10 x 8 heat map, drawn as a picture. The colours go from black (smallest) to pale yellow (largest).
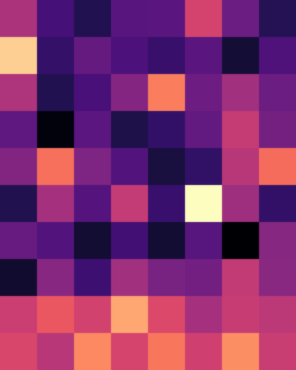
The middle right is the roughest part. The bottom right is the calmest part. Neither half mirrors the other. A horizontal seam about 80% of the way down splits the table, and the bottom part is higher.
